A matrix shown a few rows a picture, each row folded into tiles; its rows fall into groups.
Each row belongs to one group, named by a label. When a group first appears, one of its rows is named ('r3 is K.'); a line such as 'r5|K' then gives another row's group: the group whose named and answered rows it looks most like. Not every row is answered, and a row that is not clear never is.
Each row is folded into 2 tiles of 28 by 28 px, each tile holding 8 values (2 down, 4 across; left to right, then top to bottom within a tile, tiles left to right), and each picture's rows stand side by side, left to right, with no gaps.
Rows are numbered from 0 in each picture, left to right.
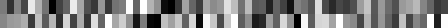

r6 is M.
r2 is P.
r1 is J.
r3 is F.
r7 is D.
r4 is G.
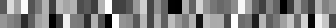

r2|M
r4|J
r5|F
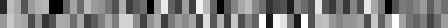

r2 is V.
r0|P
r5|F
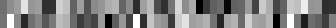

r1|G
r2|F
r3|V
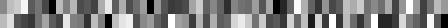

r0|G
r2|V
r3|M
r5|J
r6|D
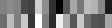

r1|P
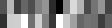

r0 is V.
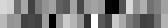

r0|G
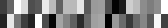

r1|G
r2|M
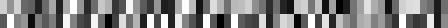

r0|J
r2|J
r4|D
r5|M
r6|M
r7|D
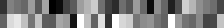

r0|V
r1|M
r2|V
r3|P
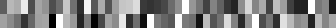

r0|G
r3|J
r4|M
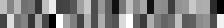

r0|J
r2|V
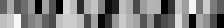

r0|V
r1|P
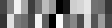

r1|M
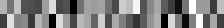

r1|M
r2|G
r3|M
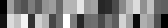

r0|V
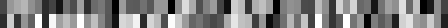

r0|D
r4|P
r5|F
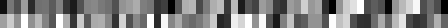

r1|F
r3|M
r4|V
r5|D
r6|G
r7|G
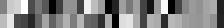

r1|P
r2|V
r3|M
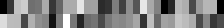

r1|D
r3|P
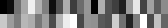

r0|M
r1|V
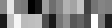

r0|V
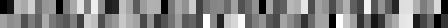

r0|M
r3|G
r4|V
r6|P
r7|P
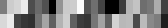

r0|G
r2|M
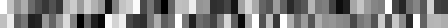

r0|G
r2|G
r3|D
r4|M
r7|F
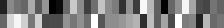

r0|V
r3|J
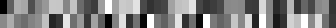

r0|M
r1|J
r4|F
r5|V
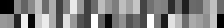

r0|F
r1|J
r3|M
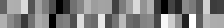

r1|M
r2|D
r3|F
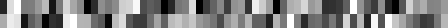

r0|P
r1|V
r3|V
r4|P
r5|D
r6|J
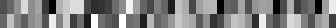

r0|D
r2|J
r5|V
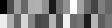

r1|J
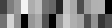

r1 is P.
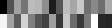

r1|D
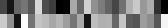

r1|F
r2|D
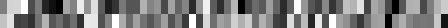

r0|G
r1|D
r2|P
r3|F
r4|V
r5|J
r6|G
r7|M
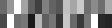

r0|J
